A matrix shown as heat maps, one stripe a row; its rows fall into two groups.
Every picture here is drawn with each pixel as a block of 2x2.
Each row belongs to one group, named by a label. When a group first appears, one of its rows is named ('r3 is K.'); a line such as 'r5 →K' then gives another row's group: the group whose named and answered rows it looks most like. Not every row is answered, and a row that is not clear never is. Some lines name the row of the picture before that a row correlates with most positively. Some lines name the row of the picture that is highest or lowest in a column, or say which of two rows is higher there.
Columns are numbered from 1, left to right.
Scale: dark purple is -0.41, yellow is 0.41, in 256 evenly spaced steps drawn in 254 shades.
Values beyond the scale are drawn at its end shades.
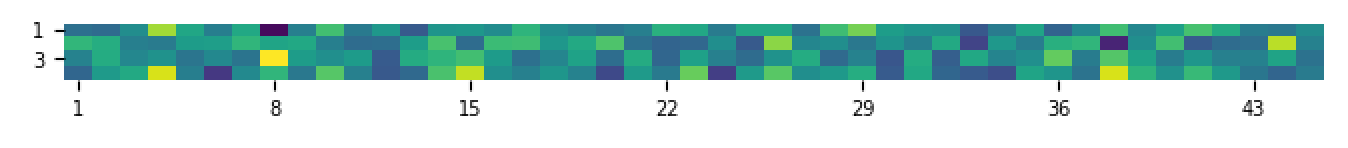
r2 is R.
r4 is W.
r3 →W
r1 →W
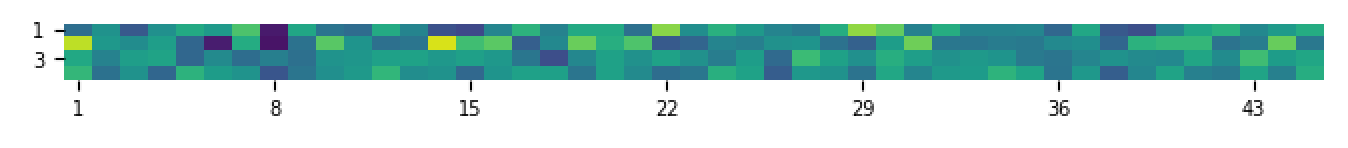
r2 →R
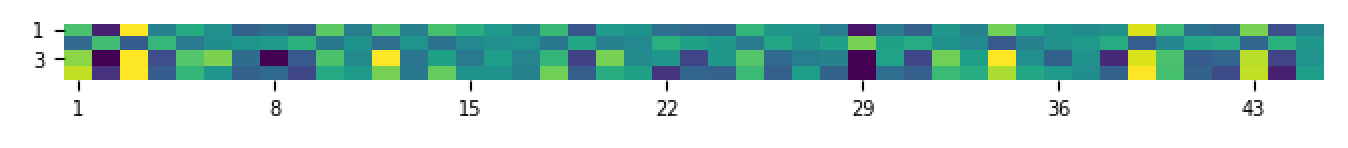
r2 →W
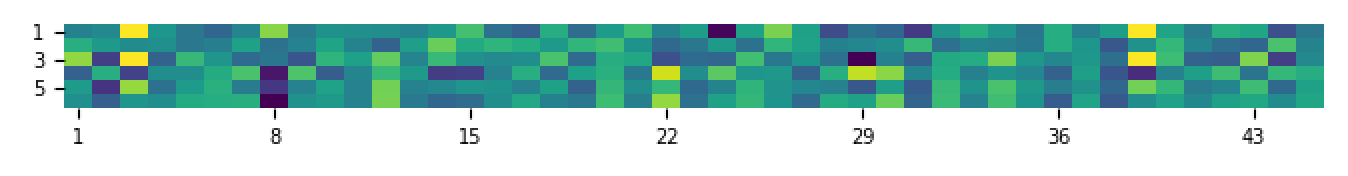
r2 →R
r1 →W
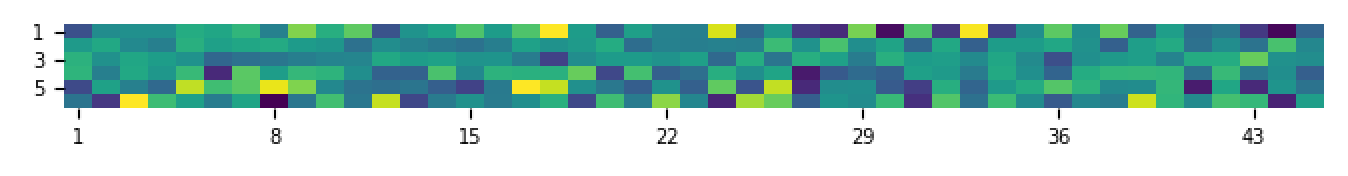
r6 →W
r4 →R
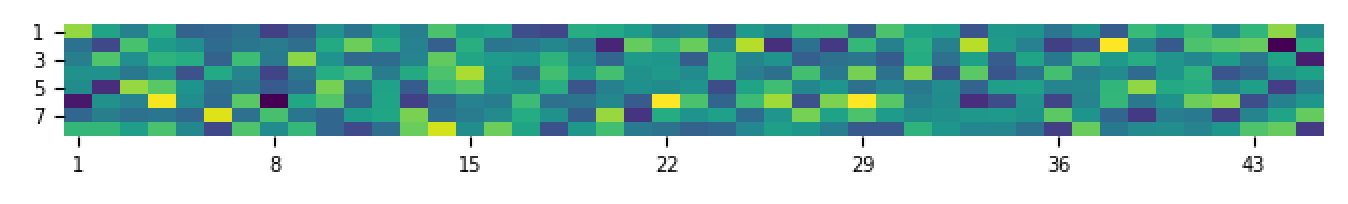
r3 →R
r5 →W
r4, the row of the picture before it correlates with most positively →1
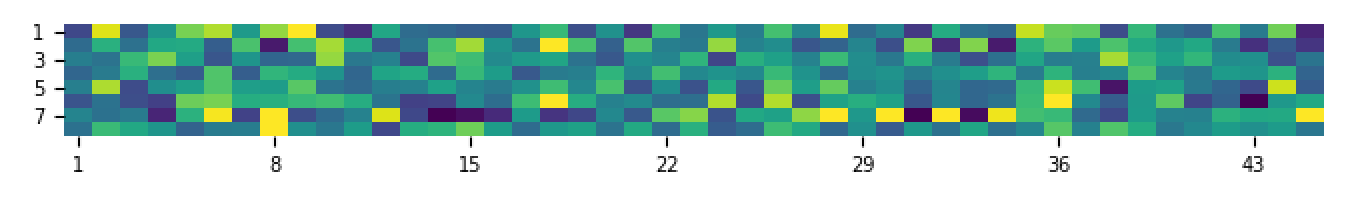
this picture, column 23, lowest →5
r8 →W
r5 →R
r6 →R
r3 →W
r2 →R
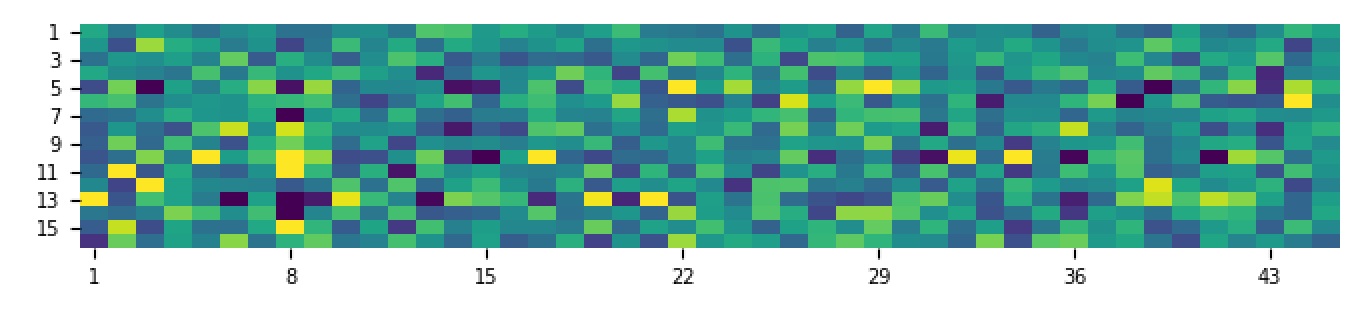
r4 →R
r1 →R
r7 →W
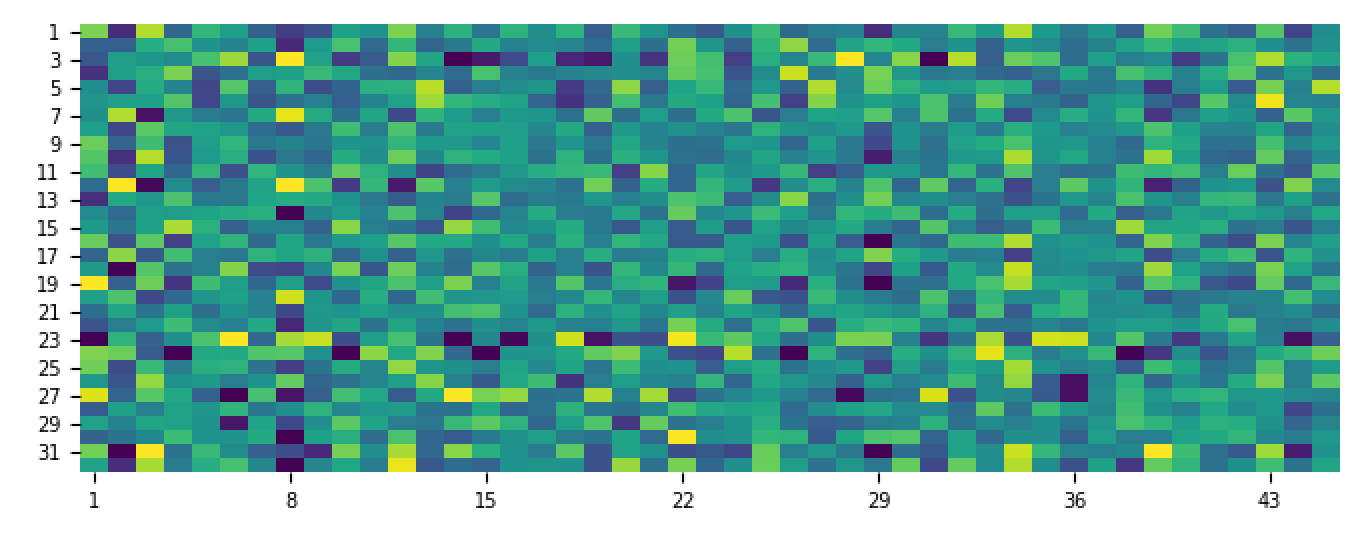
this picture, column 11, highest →24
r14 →W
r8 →W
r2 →W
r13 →W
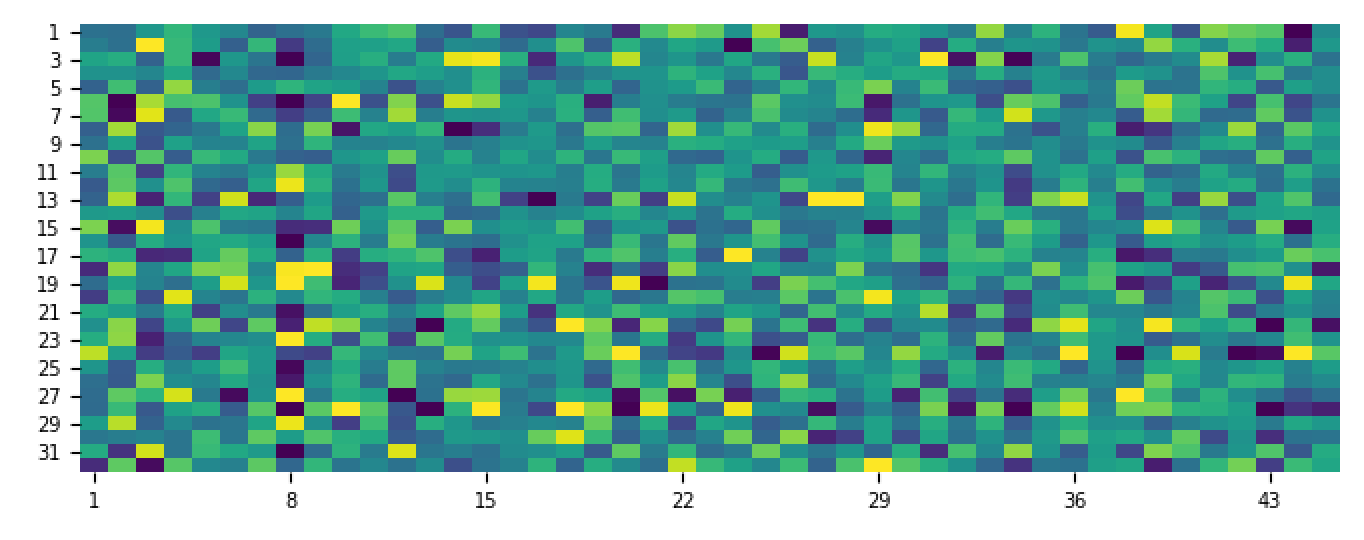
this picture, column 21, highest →28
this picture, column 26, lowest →1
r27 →W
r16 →W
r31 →W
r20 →W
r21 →R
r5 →W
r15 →W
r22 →R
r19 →R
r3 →R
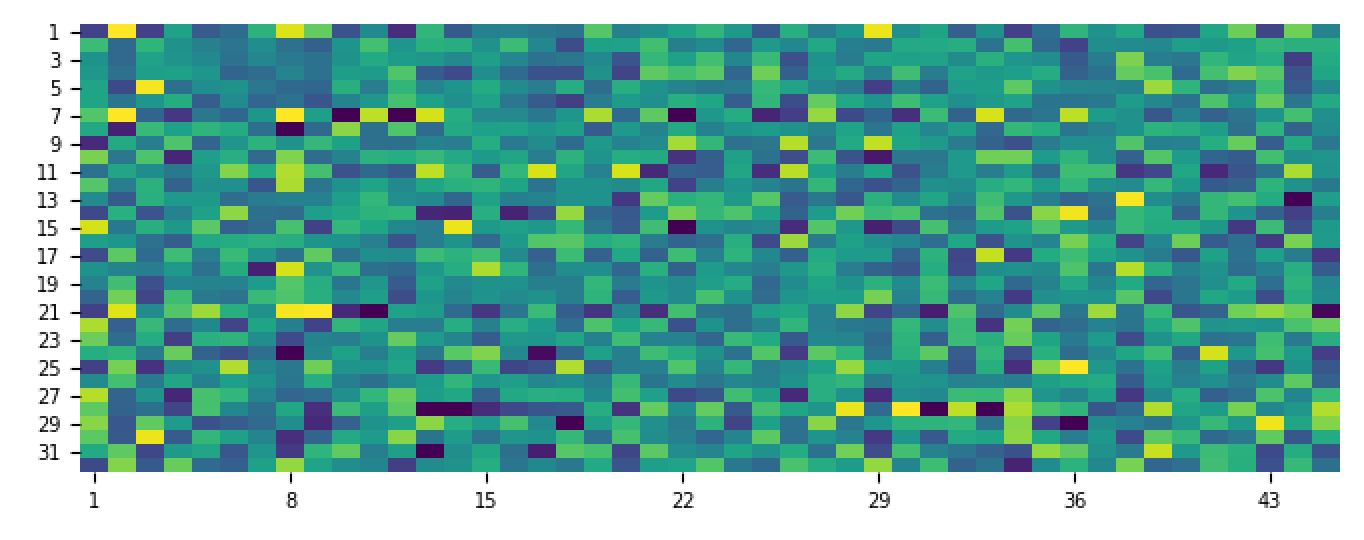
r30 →W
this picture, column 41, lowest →11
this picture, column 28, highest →28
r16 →R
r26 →R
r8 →W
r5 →W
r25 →R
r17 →R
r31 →R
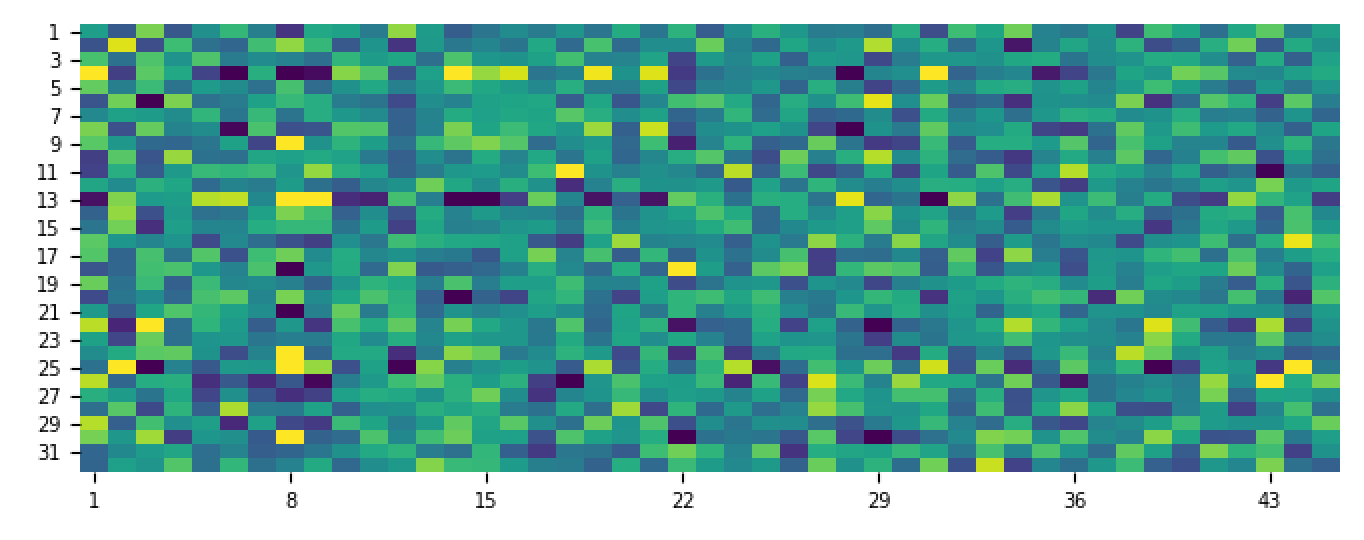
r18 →W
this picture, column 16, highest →4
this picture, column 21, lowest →13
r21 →W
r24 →W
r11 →R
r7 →R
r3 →W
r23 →W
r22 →W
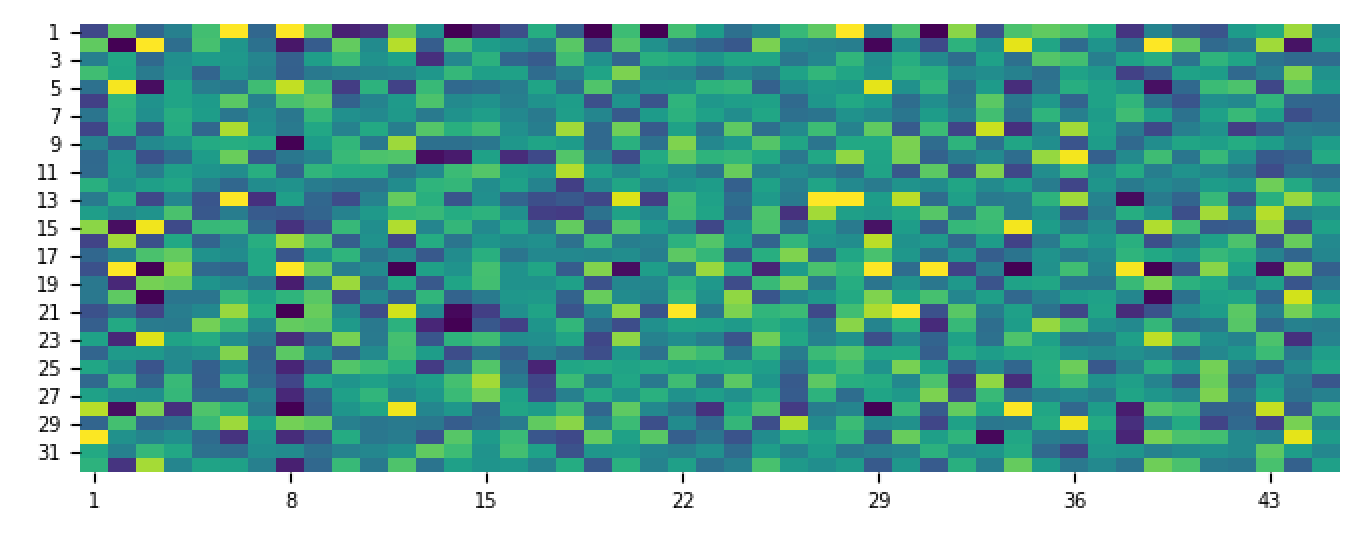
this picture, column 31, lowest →1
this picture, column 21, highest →30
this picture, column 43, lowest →18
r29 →R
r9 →W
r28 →W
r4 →R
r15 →W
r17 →W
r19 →W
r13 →R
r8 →R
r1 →R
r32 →W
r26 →R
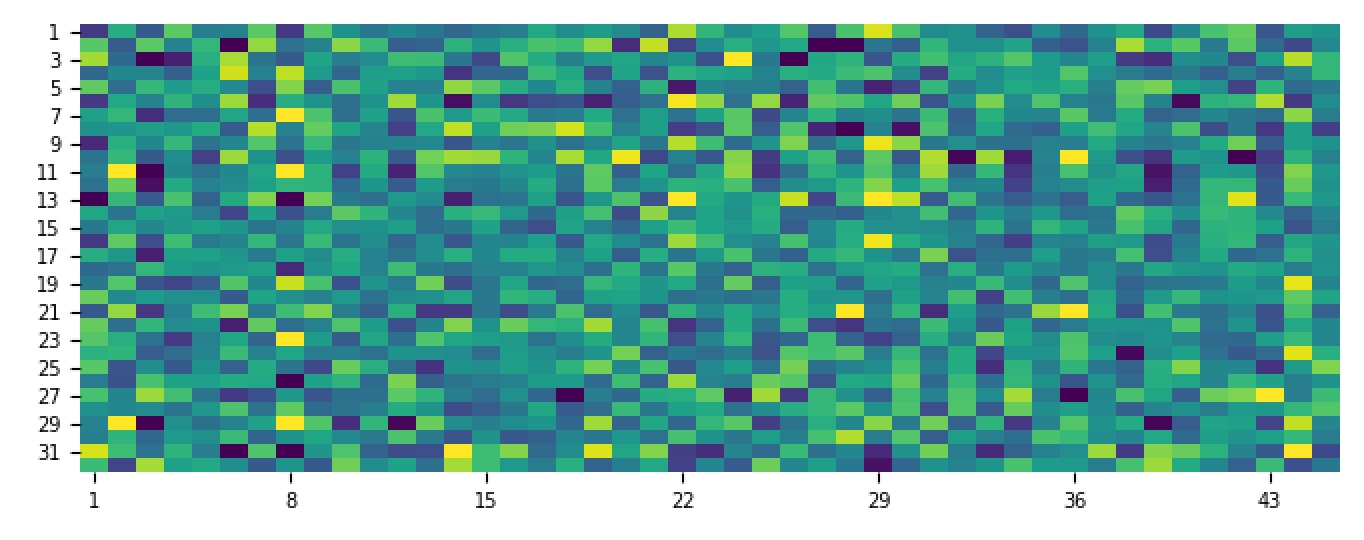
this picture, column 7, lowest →6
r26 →W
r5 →W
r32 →W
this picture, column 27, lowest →2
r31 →R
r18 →W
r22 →R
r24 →R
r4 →R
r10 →R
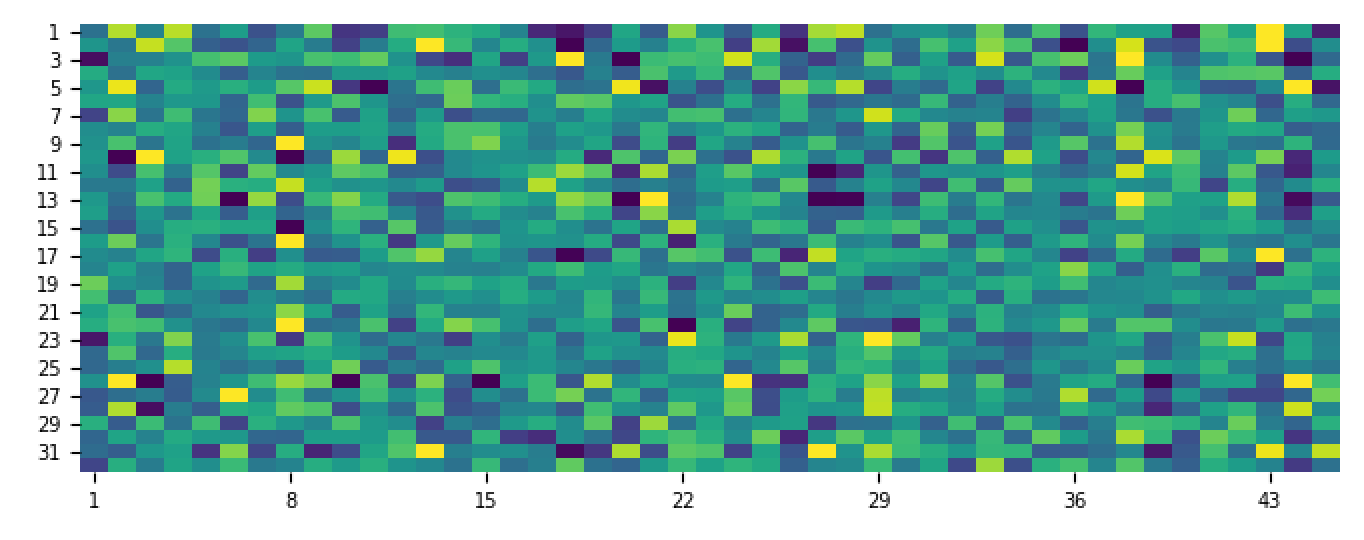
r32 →R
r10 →W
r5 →R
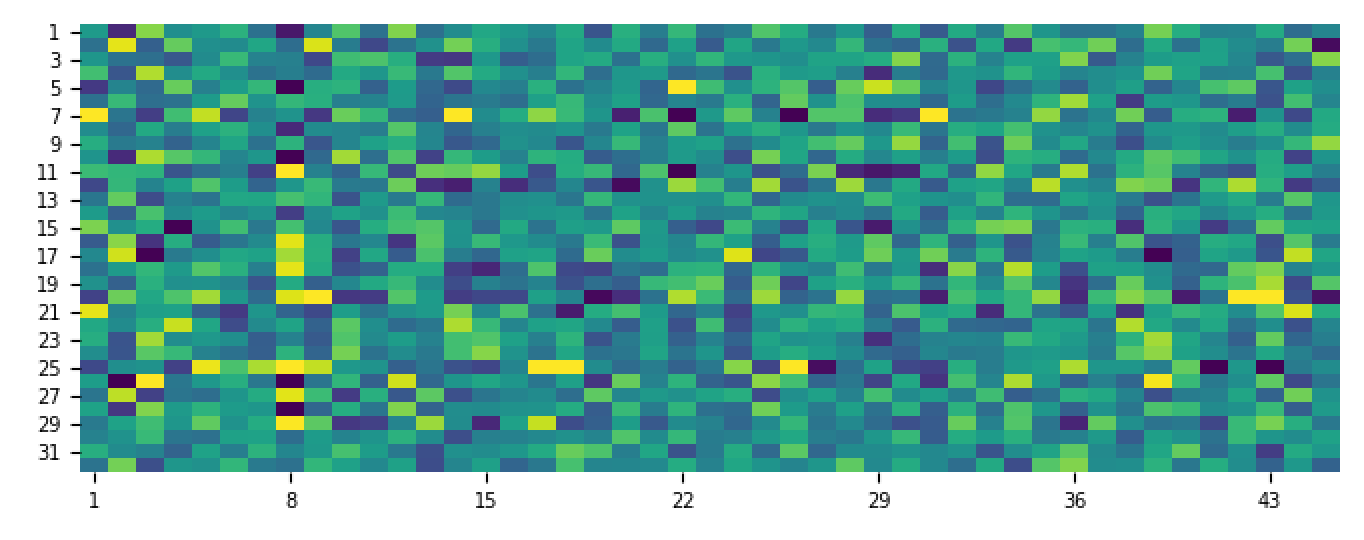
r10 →W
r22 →W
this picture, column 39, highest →26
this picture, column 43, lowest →25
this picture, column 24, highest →17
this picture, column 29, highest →5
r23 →W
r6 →R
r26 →W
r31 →R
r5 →W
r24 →W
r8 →W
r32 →R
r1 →W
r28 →W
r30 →W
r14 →W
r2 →R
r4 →W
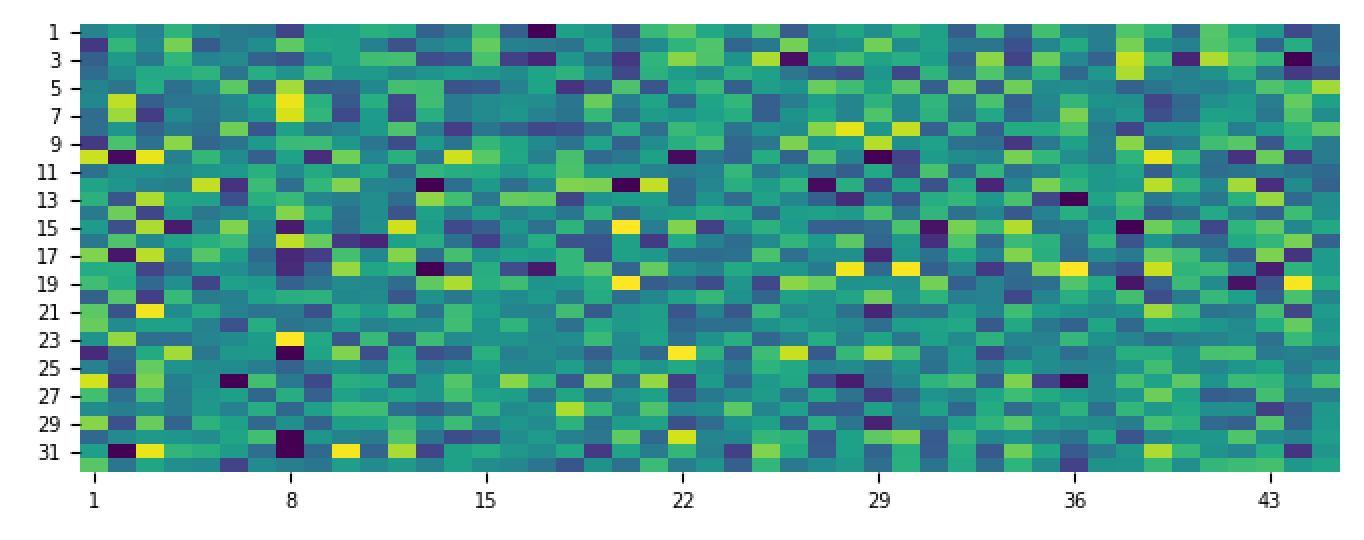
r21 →W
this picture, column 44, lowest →3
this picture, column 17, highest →13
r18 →R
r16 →R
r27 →W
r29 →W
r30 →W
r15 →W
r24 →W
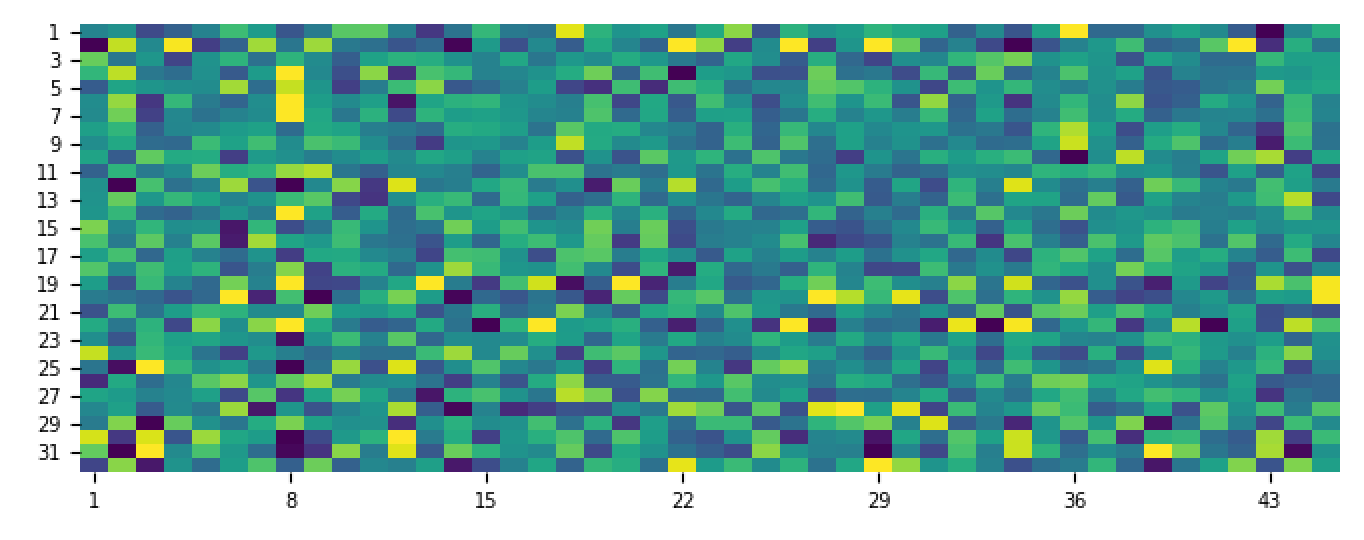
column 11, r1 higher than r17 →Yes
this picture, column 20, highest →19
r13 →R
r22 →R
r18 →W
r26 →R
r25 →W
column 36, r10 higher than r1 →No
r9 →R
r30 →W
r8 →R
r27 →R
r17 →R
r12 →W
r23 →W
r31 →W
